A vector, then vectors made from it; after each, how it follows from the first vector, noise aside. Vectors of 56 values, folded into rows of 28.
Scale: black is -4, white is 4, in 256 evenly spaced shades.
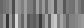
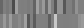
partly zeroed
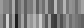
negated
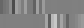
partly zeroed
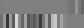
partly zeroed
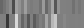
partly zeroed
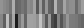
negated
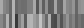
negated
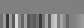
partly zeroed
